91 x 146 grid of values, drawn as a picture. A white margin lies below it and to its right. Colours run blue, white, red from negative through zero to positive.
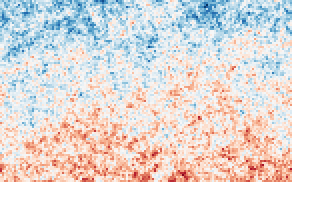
Overall the values sit about 50% of the way up the scale. No regular stripes run through it. The histogram is bell-shaped. The field climbs toward the bottom.
